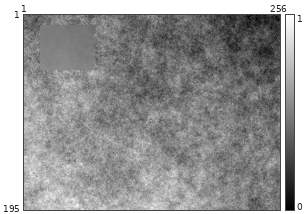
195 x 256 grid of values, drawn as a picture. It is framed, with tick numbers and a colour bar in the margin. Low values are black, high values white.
Odd patch: calmer, in the top left. Slope: up to the bottom left. Stripes: none. Calmest part: top left.
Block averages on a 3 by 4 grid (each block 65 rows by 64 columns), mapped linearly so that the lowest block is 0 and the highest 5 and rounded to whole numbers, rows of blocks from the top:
3 2 1 0
4 3 3 2
5 4 4 3
